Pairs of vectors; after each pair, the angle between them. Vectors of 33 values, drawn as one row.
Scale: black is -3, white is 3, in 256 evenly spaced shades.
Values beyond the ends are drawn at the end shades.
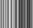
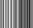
nearly parallel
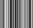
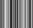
nearly parallel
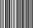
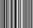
partly opposed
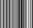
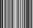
partly opposed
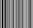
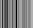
partly aligned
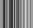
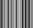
partly opposed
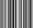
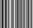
orthogonal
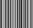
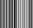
partly opposed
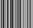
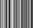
nearly opposite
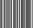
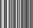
partly aligned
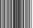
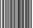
partly aligned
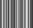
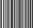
partly aligned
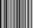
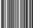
nearly opposite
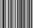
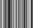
orthogonal
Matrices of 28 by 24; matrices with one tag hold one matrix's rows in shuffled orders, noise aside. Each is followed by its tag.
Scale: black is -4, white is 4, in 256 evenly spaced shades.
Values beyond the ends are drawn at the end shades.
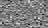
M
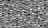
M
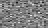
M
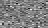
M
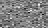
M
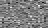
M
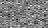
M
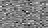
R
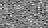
M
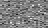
M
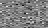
R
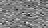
R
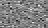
M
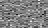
M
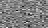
R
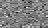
R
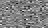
R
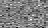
M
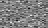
M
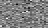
R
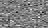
M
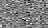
R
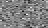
R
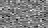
M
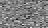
R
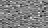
M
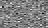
M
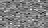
M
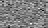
M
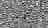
R
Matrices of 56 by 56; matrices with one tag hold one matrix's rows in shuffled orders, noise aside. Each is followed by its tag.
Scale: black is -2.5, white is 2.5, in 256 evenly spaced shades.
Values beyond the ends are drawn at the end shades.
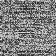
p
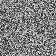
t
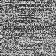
p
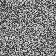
t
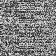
p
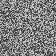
t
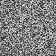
t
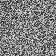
t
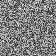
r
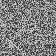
r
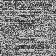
p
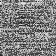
p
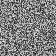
r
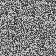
r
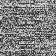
p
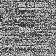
p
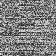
p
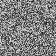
r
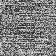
p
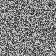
r
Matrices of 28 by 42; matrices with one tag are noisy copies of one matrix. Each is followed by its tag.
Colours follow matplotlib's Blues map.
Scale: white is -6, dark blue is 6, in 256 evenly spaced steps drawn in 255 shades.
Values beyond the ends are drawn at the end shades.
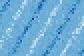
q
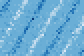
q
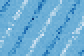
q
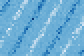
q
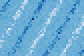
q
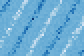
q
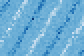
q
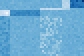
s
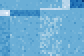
s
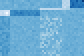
s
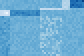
s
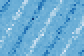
q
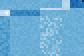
s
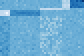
s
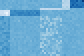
s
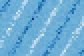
q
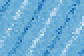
q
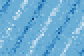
q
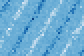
q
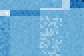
s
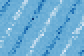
q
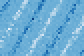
q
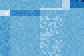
s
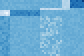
s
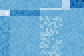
s
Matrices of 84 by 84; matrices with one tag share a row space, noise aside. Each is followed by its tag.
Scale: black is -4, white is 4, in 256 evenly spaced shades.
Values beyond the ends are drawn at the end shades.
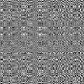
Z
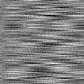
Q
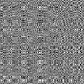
Z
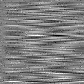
Q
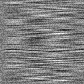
Q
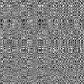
Z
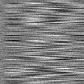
Q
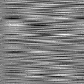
Q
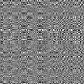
Z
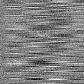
Q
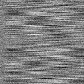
Q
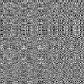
Z
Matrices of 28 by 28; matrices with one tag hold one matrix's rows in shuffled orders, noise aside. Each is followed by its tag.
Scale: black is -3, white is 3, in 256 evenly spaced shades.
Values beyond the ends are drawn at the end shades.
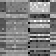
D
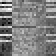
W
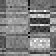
D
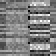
D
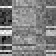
W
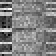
W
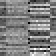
D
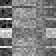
W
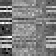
W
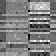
D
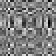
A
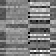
D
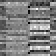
D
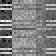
W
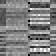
D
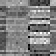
D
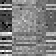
W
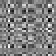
A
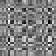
A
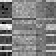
W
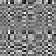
A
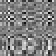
A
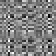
A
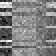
W
